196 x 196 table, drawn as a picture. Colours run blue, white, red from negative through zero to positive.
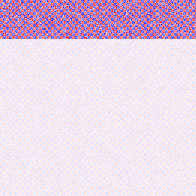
Grain: checkered. Odd rows or columns: none. Average level on the scale: 50%. Mirror symmetry: none. Seam: horizontal, 20% of the way down, the bottom part calmer.
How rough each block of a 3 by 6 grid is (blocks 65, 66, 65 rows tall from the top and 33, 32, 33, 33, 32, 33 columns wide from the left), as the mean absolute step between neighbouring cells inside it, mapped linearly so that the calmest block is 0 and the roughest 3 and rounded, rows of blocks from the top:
333333
000000
000000
